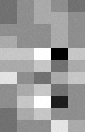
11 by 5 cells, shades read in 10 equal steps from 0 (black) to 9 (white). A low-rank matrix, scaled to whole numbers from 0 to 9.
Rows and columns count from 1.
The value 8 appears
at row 7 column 1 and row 11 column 4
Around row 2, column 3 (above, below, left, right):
6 5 5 6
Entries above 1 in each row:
5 5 5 5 4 5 5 5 4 5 5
